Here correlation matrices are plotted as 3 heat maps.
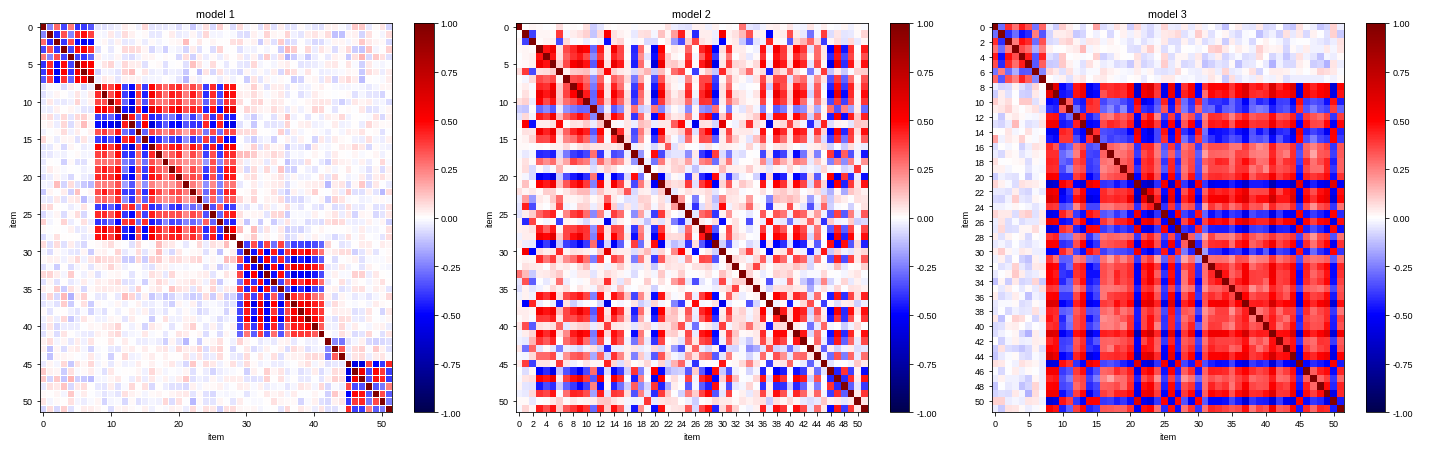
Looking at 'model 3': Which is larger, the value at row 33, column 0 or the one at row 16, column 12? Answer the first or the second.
the second
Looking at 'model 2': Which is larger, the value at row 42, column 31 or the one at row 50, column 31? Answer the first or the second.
the first
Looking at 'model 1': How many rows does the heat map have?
52
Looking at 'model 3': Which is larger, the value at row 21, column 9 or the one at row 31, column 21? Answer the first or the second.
the second
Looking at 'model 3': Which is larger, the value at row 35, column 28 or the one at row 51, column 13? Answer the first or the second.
the second
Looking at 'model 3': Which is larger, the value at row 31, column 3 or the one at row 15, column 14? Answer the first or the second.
the second
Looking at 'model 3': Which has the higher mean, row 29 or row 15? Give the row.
29
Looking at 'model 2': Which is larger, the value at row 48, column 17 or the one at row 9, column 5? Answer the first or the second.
the second
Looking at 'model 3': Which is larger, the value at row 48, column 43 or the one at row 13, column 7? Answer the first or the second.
the first
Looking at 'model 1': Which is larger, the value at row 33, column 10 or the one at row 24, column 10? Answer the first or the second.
the first
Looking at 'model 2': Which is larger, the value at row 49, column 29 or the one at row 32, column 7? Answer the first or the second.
the second
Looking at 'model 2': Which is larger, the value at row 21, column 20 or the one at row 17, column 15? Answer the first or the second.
the second
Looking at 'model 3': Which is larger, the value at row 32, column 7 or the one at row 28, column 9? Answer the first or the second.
the second
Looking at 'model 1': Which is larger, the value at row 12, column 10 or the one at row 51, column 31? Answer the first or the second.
the second
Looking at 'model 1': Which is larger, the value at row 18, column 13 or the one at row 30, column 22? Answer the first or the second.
the second
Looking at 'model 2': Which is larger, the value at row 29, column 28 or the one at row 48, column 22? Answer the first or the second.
the second
